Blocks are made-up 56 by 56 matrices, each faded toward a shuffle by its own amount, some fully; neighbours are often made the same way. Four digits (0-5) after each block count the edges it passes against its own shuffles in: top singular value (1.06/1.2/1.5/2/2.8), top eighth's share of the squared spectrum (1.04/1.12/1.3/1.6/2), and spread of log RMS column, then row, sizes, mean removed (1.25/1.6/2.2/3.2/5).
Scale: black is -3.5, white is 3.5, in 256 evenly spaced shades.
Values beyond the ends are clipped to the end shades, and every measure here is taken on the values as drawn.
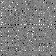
3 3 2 1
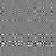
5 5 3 3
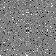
3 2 1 0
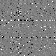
3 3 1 1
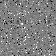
2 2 0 0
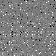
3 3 1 1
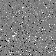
2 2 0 1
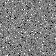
1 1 0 0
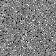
2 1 0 0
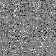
3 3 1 1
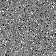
1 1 0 0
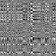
4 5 3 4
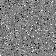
2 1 0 0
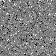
0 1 0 0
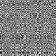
4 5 3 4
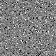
2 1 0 0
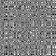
4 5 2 3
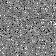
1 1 0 0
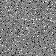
1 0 0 0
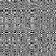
4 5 3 3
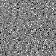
3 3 1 1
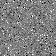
1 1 0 0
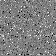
0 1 0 0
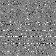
2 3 0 3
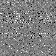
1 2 0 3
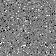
2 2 0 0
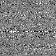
2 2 0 3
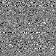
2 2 0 3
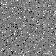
2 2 0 0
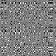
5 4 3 3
